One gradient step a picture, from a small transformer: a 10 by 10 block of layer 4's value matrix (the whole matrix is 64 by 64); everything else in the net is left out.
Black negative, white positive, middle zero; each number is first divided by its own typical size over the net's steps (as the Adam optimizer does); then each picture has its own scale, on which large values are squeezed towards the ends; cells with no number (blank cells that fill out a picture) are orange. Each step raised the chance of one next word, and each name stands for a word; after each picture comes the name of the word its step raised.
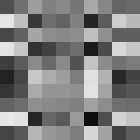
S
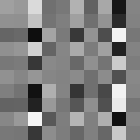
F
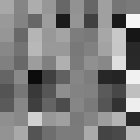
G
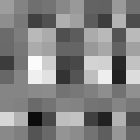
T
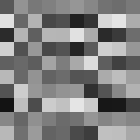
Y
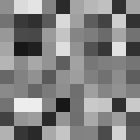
Y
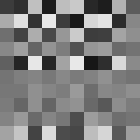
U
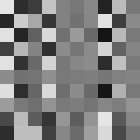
U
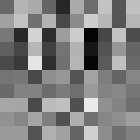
G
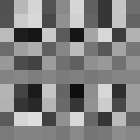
F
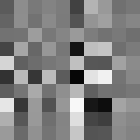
Y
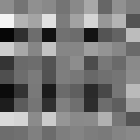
F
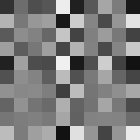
U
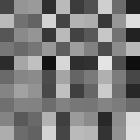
U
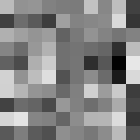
T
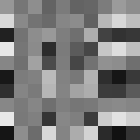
S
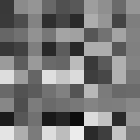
S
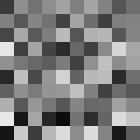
S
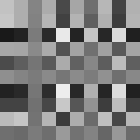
F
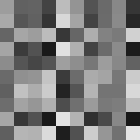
S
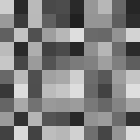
S
